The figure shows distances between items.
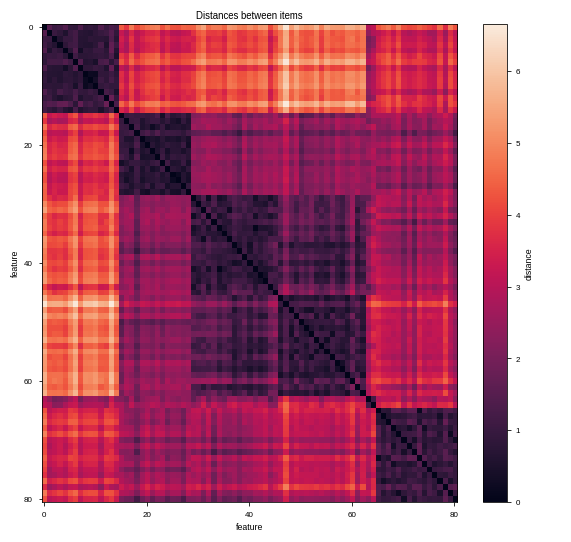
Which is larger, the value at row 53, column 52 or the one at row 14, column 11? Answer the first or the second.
the first
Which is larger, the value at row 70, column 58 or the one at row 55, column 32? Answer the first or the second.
the first
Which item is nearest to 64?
63
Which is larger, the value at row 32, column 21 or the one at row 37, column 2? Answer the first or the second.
the second
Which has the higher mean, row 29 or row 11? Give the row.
11
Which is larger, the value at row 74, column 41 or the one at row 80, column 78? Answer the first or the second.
the first
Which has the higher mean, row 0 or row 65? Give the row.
0
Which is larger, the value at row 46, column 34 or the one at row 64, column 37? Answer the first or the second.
the second
